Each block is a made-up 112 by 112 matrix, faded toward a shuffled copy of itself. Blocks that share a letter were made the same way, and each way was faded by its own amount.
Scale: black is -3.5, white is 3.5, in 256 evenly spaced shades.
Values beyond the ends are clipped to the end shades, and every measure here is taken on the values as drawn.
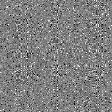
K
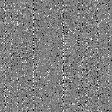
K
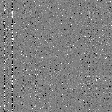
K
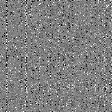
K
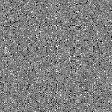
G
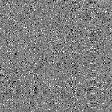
G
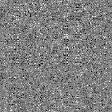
G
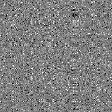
G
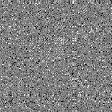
G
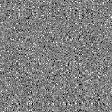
G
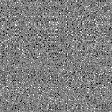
G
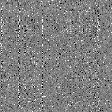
K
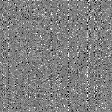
K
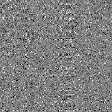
G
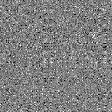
G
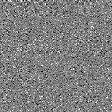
G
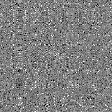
G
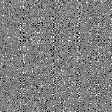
K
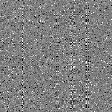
K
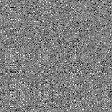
G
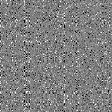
K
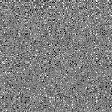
G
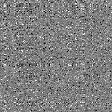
G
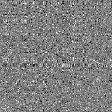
G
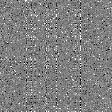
K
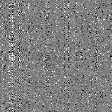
K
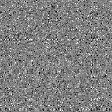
G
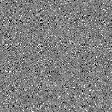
G
